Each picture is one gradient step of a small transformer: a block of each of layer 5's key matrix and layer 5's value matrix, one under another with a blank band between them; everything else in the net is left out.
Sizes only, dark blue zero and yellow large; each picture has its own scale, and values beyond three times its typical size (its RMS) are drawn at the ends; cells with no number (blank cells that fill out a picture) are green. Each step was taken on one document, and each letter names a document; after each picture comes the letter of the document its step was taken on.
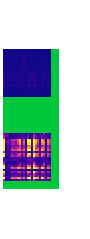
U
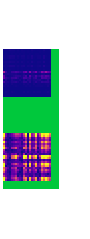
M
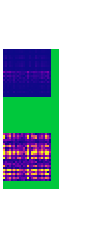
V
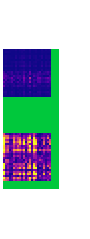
U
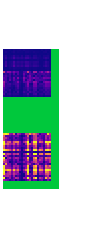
V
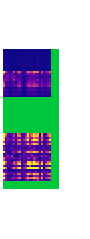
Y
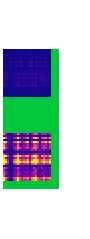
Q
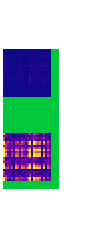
U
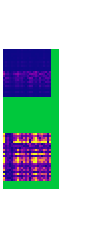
Q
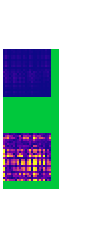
U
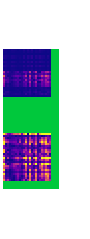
M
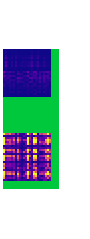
V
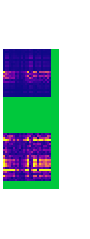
V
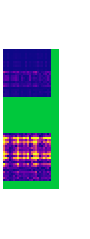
Q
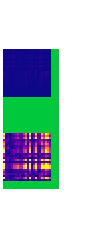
M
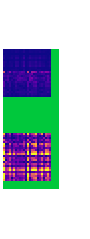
V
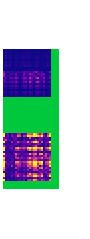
Y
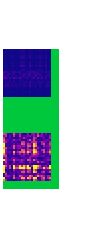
U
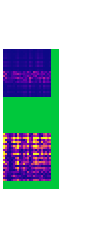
Q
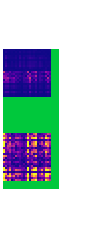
V
